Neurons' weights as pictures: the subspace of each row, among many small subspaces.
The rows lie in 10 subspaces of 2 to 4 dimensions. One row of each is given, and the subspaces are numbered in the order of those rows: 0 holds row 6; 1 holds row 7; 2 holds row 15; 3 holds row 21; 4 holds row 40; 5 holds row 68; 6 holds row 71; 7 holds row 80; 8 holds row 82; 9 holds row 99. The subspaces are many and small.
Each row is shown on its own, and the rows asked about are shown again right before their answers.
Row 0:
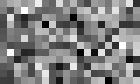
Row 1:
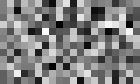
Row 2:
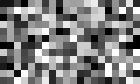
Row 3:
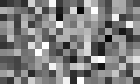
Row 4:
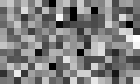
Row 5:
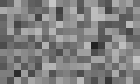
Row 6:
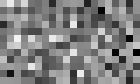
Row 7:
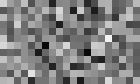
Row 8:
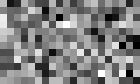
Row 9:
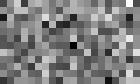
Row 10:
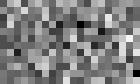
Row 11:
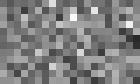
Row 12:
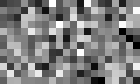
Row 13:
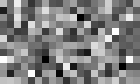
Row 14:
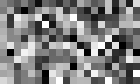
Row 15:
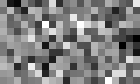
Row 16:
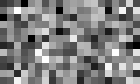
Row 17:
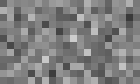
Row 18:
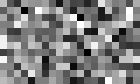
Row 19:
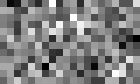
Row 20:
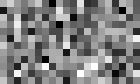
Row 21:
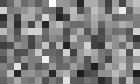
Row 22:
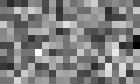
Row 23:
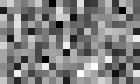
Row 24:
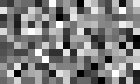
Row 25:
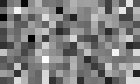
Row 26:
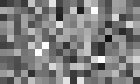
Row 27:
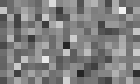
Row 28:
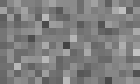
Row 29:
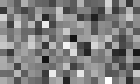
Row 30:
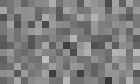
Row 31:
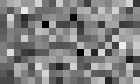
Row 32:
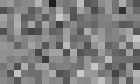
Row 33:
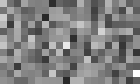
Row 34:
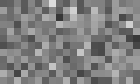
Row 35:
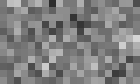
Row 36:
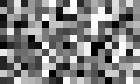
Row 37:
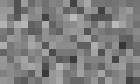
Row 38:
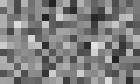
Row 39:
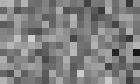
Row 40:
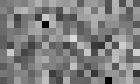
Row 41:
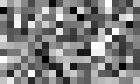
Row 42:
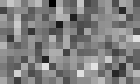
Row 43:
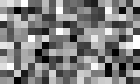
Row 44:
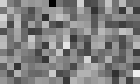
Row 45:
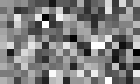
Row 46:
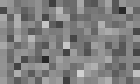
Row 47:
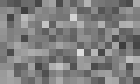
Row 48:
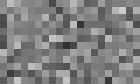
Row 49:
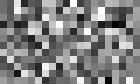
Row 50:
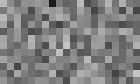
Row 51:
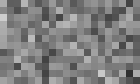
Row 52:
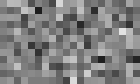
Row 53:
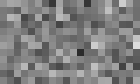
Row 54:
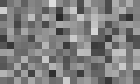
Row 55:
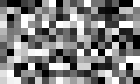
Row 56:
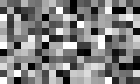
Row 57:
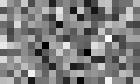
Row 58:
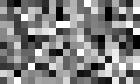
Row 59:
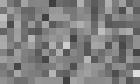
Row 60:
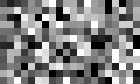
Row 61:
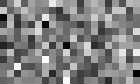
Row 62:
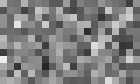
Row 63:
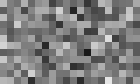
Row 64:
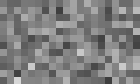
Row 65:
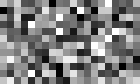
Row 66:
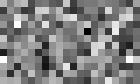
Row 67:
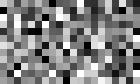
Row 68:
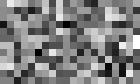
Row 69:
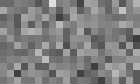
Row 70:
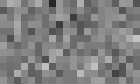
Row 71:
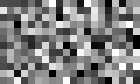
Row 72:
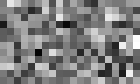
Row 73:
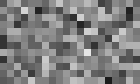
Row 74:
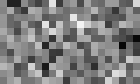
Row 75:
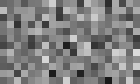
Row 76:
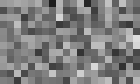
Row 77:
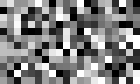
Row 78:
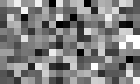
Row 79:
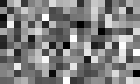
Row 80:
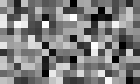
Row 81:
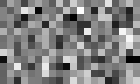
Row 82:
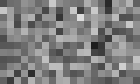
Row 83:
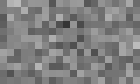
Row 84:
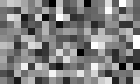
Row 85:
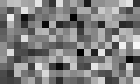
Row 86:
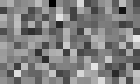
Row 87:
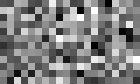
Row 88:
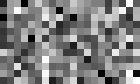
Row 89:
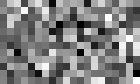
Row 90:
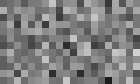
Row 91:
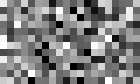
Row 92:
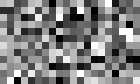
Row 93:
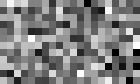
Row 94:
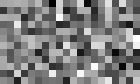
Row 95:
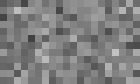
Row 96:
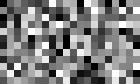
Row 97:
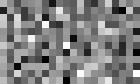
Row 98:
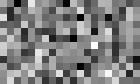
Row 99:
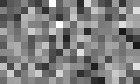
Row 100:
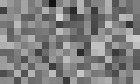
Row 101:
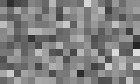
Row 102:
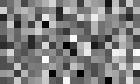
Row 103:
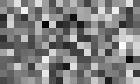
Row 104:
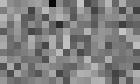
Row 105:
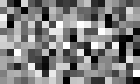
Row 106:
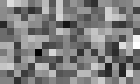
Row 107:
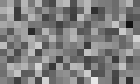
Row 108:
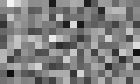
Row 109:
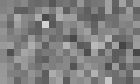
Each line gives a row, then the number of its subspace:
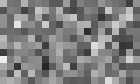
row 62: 8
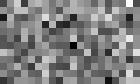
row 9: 0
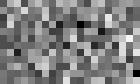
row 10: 9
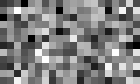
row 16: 5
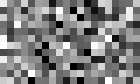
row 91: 1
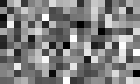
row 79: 9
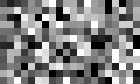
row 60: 4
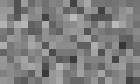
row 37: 7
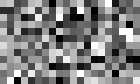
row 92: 8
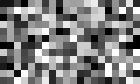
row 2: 5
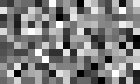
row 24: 3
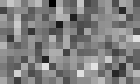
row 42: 2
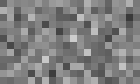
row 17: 7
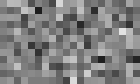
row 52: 1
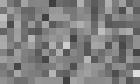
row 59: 9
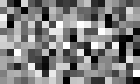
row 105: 9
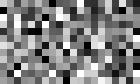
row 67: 3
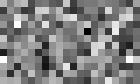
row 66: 8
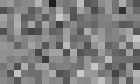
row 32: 3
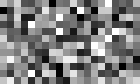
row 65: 8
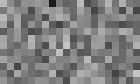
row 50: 9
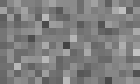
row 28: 2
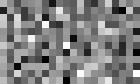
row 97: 2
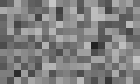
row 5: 8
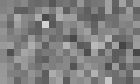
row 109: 4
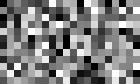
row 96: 9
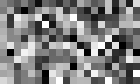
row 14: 4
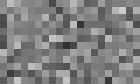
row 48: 0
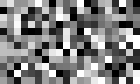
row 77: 3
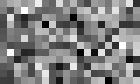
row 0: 4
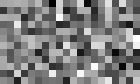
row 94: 6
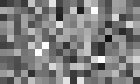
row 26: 1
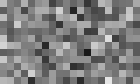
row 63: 1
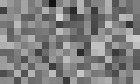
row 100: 7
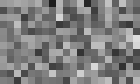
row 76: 6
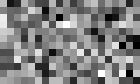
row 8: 5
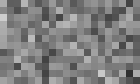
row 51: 5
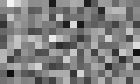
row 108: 0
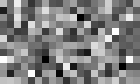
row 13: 8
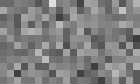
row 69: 3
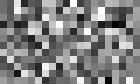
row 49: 8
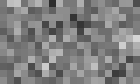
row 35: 2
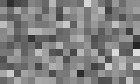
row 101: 0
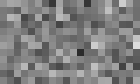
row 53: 4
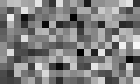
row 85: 4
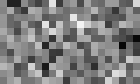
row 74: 2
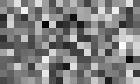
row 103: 6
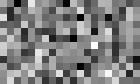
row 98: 8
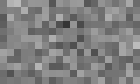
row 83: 0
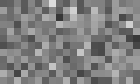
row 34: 7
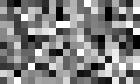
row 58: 0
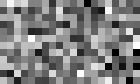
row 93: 0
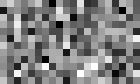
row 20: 2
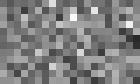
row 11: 7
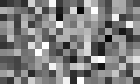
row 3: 1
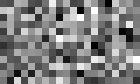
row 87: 8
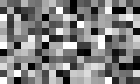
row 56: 0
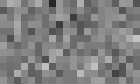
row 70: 2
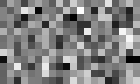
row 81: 8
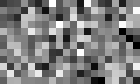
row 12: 9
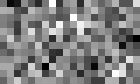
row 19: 2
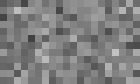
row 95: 5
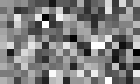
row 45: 4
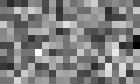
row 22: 5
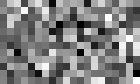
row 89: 9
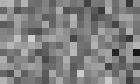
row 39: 0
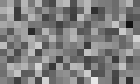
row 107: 7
